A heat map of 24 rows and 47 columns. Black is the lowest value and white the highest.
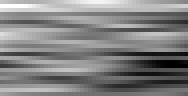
Grain: streaks across. Average level on the scale: 50%. Ninth with the lowest average: bottom right. Slope: up to the top left.
